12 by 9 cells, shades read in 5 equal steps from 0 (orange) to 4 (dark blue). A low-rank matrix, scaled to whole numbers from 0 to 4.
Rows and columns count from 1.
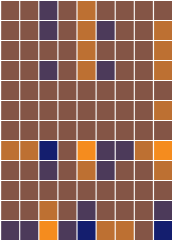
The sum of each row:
18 18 16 18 18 17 18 15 18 18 19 21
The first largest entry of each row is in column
3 3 1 3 1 1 1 3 3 1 5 5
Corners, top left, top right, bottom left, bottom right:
2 2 3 4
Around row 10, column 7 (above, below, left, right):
2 2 2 2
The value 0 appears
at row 8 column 5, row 8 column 9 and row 12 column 3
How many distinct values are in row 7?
1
